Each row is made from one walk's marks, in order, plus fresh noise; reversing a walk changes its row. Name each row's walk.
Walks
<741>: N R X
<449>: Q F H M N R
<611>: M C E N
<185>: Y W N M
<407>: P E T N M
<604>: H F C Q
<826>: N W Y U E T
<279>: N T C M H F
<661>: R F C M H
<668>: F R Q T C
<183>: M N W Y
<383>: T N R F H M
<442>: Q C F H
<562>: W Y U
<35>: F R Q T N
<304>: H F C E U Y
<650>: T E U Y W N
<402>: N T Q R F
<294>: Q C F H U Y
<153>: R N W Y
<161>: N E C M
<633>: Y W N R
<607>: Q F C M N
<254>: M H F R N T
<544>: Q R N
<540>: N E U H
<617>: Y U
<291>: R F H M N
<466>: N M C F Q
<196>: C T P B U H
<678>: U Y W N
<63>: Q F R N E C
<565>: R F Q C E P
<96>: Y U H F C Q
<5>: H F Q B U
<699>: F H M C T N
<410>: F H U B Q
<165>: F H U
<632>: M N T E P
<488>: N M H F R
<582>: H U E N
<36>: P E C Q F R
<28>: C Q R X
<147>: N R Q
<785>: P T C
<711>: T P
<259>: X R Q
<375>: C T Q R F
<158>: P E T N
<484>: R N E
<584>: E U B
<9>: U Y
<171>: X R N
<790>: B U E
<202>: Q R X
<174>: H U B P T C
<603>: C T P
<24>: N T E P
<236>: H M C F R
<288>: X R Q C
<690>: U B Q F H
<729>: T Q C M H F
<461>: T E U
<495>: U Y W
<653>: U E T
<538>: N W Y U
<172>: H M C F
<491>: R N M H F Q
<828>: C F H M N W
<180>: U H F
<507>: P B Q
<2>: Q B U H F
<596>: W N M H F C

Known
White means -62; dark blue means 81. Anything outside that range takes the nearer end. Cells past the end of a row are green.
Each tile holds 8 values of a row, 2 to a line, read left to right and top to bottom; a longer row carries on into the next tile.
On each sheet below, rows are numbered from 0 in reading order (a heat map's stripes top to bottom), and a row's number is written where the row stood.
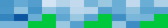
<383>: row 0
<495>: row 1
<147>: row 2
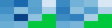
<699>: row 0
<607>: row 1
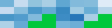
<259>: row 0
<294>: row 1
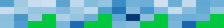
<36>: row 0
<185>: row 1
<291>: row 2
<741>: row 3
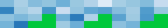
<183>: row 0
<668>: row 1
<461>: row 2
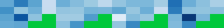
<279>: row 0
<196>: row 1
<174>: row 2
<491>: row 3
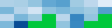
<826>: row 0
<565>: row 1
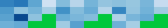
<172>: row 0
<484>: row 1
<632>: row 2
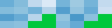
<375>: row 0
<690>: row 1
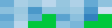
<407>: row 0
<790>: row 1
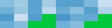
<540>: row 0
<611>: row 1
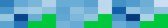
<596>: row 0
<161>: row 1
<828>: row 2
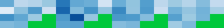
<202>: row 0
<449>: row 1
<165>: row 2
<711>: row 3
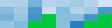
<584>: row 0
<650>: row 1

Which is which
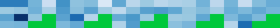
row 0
<236>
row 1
<442>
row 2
<288>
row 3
<24>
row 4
<171>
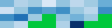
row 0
<35>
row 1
<153>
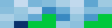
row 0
<633>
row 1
<9>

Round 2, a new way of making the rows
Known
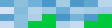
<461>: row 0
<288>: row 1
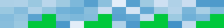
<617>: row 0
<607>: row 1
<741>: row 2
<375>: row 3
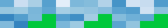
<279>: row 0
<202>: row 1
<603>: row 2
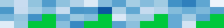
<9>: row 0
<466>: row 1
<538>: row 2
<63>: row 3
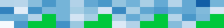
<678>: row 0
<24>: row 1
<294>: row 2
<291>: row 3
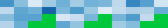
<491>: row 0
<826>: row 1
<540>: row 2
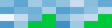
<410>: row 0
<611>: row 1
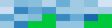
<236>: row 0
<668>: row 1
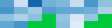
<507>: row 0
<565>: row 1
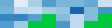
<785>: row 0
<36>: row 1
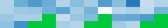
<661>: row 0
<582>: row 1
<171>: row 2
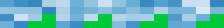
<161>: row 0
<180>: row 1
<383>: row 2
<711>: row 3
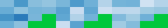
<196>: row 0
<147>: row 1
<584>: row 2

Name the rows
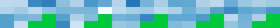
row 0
<402>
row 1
<632>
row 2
<259>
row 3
<254>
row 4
<442>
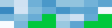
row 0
<495>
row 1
<653>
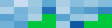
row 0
<729>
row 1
<172>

